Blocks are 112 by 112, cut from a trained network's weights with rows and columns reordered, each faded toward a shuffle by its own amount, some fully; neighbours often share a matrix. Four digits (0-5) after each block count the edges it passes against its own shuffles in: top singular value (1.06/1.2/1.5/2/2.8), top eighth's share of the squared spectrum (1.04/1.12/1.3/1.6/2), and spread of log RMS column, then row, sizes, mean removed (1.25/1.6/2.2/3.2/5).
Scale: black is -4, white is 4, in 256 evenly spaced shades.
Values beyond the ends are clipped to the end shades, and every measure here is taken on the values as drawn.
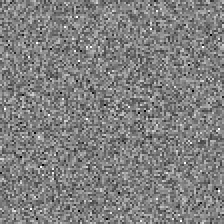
0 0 0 0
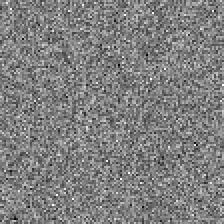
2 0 0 0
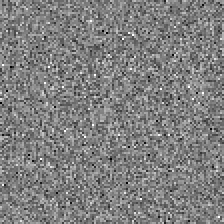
2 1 0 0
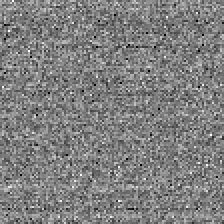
3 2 0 1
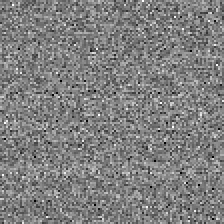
3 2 0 0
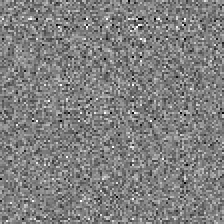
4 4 2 2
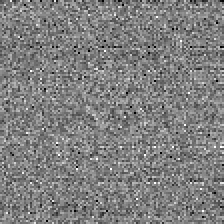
4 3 1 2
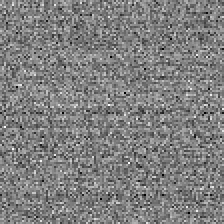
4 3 1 1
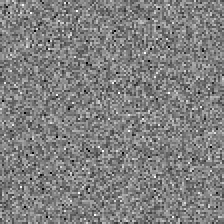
0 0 0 0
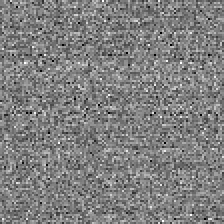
3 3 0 1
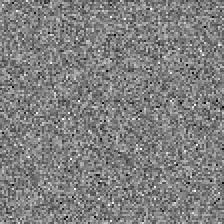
1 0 0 0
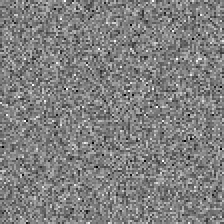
0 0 0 0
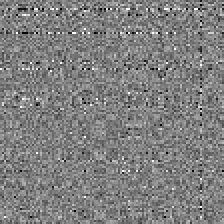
4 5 2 3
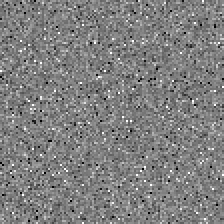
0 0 0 0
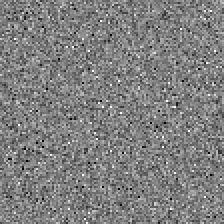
2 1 0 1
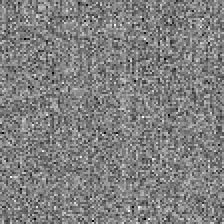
3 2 0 1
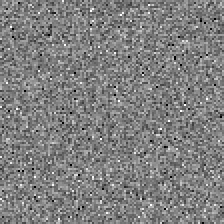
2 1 0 0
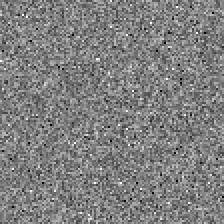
0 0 0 0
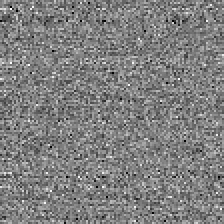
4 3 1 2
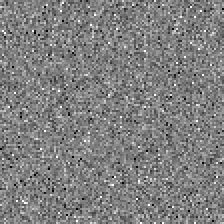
2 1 0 0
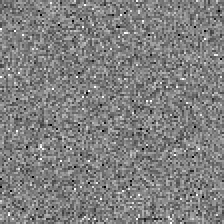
2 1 0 0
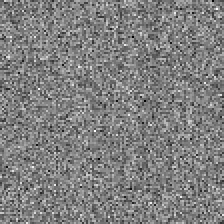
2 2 0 0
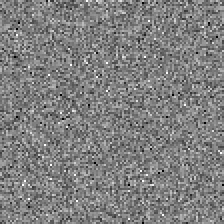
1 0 0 0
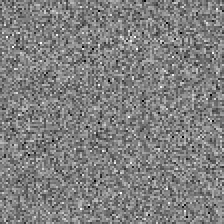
1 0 0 0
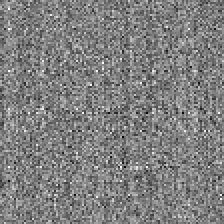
4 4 1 2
